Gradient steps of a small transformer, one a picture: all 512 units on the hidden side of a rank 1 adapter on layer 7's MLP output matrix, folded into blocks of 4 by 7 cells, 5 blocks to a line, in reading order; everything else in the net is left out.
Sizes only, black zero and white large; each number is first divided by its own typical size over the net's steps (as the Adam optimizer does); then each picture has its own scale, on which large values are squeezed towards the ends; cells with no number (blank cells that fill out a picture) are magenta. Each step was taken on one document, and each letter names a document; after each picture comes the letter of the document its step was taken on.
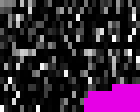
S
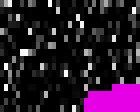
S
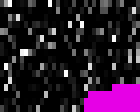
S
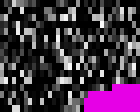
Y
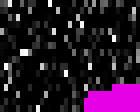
S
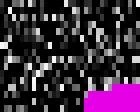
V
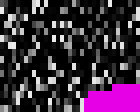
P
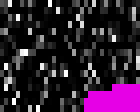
S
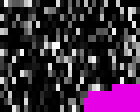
Y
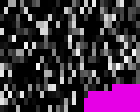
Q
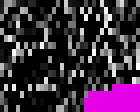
Q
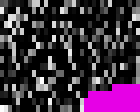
P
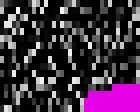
P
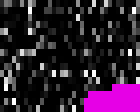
S
